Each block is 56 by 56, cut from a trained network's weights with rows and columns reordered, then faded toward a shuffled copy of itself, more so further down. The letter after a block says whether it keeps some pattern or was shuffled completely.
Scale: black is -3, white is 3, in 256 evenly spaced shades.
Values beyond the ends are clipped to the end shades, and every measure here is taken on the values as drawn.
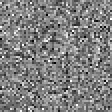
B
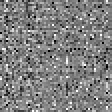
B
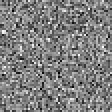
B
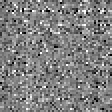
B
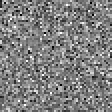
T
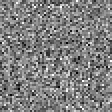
B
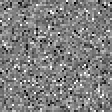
T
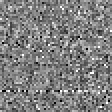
B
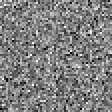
T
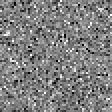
T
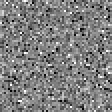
T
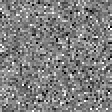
T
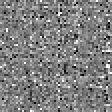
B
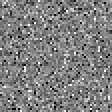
T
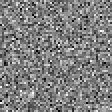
B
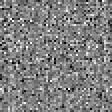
B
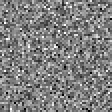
T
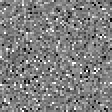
T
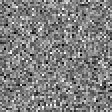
T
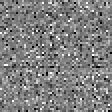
B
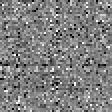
B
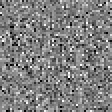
B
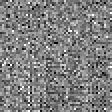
B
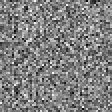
B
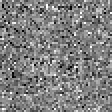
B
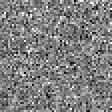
B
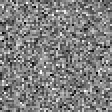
T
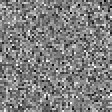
T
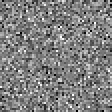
T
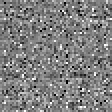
B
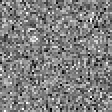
B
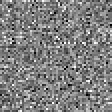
B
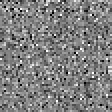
B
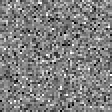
T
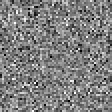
B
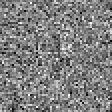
B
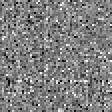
B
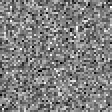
T
